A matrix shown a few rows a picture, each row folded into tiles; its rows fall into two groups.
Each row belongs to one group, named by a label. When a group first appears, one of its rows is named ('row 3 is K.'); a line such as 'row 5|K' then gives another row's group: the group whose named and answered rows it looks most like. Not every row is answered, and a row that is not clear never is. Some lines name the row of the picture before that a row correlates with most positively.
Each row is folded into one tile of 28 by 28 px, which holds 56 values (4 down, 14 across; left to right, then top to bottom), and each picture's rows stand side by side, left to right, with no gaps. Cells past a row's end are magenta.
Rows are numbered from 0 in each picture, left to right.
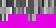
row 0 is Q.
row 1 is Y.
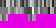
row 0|Y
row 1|Q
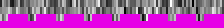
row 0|Y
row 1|Q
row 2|Y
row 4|Q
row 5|Q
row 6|Q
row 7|Y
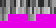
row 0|Y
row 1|Y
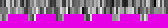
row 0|Y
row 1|Q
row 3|Q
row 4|Y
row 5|Y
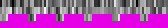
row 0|Y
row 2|Q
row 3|Y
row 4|Q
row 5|Q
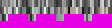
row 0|Q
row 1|Q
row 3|Y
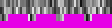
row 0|Q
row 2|Q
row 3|Q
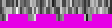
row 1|Q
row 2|Q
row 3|Y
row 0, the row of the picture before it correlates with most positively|0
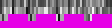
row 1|Y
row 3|Q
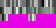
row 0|Q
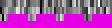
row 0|Y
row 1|Y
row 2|Y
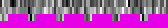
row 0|Y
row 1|Y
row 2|Q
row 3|Q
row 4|Q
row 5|Y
